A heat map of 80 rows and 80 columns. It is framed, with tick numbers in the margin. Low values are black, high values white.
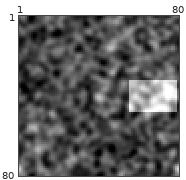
Grain: blotchy. Ninth with the highest average: middle right. Stripes: none. Histogram: skewed, a long tail of high values. Roughest part: middle right. Odd patch: higher, in the middle right. Average level on the scale: 30%.
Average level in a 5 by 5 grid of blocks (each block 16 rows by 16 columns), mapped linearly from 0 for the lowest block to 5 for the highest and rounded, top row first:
01111 / 01111 / 01135 / 11101 / 11001
